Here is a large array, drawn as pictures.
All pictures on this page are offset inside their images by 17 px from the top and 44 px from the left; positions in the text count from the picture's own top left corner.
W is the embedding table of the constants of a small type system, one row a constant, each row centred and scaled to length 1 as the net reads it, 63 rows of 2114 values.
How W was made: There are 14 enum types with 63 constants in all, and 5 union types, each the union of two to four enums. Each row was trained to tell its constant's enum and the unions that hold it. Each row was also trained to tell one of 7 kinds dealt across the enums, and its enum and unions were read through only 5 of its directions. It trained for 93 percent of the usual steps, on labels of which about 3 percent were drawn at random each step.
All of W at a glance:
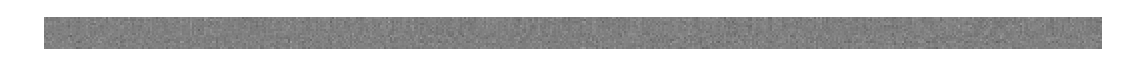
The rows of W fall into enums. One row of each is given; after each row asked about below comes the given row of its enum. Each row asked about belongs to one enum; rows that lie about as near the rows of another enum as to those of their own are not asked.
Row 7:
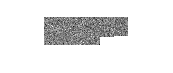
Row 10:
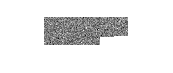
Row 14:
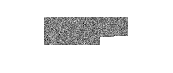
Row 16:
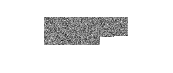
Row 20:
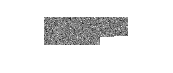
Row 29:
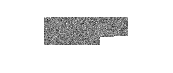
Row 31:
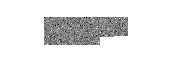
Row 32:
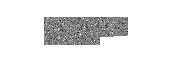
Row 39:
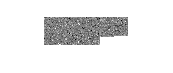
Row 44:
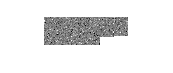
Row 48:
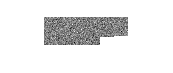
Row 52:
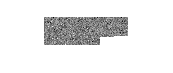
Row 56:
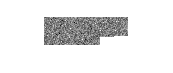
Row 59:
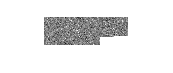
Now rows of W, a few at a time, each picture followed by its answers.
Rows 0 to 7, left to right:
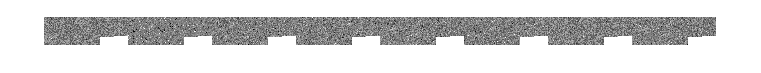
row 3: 29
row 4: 7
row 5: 10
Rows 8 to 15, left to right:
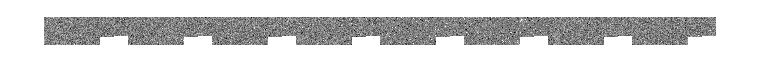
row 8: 7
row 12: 52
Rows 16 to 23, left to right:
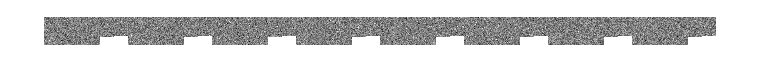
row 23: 52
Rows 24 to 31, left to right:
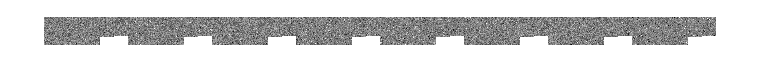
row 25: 32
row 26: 16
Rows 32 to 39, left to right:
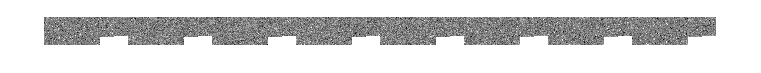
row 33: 7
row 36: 52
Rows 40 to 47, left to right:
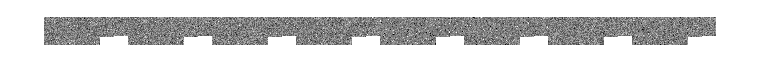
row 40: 32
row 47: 10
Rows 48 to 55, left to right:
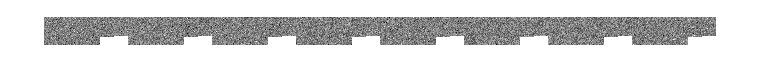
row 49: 7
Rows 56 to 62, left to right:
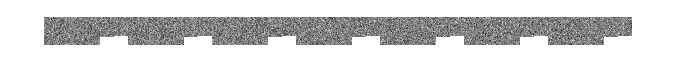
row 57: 29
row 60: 10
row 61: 44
